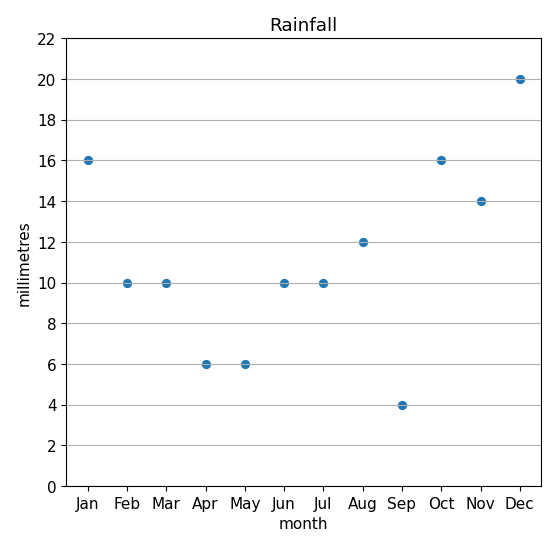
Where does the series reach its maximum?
Dec
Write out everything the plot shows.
Title: Rainfall
x-axis: month, ticks Jan Feb Mar Apr May Jun Jul Aug Sep Oct Nov Dec
y-axis: millimetres, ticks 0 2 4 6 8 10 12 14 16 18 20 22
Values:
16 10 10 6 6 10 10 12 4 16 14 20
